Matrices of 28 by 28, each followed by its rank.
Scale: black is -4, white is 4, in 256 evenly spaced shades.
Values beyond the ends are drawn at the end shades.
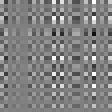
one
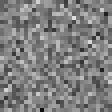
full rank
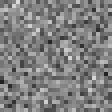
full rank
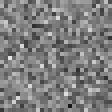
full rank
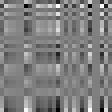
one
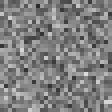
full rank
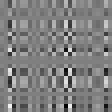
one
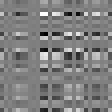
one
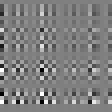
one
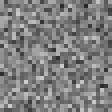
full rank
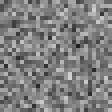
full rank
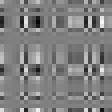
one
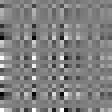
one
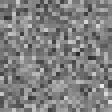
full rank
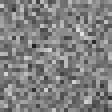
full rank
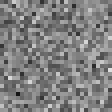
full rank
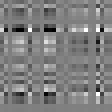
one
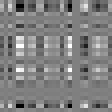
one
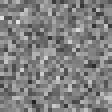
full rank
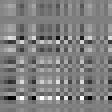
one
